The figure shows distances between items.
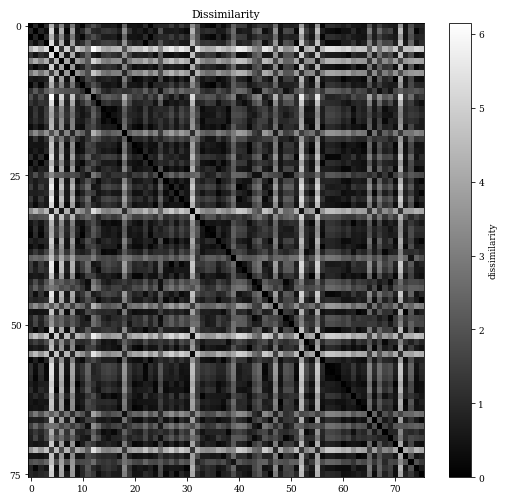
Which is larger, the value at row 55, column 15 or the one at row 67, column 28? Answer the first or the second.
the first
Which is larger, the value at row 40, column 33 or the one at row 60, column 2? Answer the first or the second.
the first
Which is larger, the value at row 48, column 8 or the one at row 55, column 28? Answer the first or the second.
the second
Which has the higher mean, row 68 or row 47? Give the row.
47
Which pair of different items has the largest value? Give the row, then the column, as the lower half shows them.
12, 4
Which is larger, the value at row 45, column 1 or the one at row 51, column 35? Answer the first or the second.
the second
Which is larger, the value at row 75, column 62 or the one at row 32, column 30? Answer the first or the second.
the second
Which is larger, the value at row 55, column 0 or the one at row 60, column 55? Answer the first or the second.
the second
